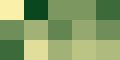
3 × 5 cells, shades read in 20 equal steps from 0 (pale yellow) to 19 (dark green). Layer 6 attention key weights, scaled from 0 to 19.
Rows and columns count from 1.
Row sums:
54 49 35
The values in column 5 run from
6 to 15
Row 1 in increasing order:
0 10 10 15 19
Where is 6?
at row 3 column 5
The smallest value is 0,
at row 1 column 1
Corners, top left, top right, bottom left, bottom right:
0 15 15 6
